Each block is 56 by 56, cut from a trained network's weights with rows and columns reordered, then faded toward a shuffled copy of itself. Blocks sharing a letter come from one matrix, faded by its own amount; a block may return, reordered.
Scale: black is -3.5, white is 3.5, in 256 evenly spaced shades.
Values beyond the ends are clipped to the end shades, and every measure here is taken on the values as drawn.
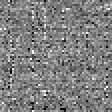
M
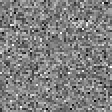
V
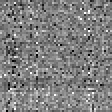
M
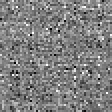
M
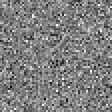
V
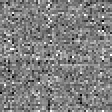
M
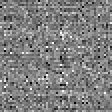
M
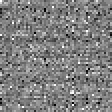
M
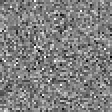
V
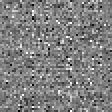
M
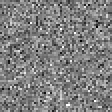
V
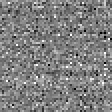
M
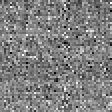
M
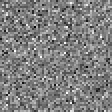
V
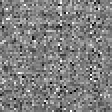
M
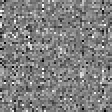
M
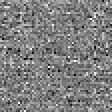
M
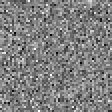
V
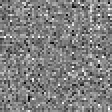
M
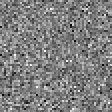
V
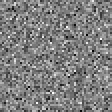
V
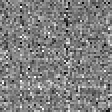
M
